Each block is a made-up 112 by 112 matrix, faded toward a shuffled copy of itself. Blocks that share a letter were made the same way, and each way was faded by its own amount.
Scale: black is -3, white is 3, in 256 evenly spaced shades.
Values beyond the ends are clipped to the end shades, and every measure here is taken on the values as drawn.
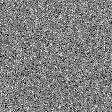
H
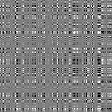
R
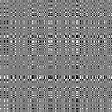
R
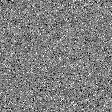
H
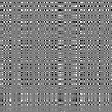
R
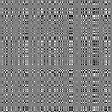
R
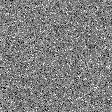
H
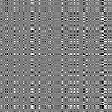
R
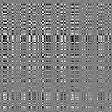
R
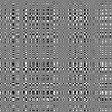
R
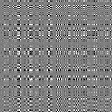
R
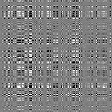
R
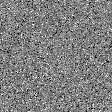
H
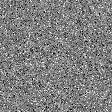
H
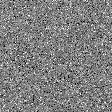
H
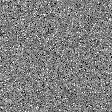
H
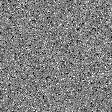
H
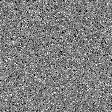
H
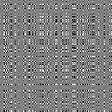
R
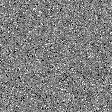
H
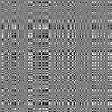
R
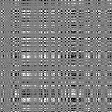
R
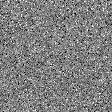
H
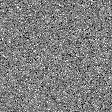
H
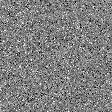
H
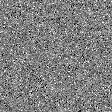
H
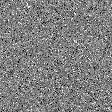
H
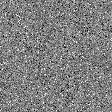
H
